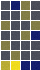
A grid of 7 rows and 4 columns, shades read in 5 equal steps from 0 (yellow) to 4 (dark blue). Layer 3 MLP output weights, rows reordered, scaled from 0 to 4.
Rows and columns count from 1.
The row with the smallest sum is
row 7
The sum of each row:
12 11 10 12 11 11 9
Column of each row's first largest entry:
2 1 2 4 2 1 3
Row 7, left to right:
1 0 4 4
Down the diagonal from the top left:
3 3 3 4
